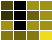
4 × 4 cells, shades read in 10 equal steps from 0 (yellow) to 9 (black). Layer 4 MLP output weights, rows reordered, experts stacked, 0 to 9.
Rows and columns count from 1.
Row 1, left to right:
6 9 3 3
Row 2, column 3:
5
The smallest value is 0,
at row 4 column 4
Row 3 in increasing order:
3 3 3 9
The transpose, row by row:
6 7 3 4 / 9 9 9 5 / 3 5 3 4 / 3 3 3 0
